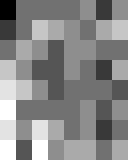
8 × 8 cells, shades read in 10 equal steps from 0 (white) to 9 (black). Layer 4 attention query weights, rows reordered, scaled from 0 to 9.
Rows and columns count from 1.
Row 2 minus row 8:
7 -1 2 -1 1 2 -2 -1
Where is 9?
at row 1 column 1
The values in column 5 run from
3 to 5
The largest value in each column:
9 6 6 6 5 5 7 6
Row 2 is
7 5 2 3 4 5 3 2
